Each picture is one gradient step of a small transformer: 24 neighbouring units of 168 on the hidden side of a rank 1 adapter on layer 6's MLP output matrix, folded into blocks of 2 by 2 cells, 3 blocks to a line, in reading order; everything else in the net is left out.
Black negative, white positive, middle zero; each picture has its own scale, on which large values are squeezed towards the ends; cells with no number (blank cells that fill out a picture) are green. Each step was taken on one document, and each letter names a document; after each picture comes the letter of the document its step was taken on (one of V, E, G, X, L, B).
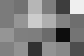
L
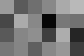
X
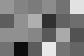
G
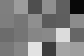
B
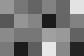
G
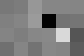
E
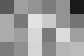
L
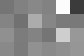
L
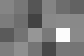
B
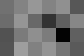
E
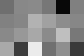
B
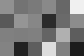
G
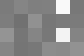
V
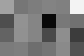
X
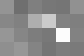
E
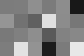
G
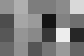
X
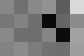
X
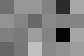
B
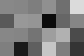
G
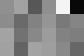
V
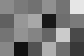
G
